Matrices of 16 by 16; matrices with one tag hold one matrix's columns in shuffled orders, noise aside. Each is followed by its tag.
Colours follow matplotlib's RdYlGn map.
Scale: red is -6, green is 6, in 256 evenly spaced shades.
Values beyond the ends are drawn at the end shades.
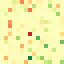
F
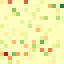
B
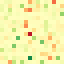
F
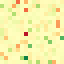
F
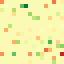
B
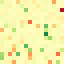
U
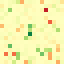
U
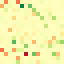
B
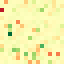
U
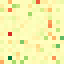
F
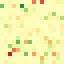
B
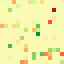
U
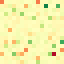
B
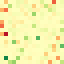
F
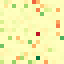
F
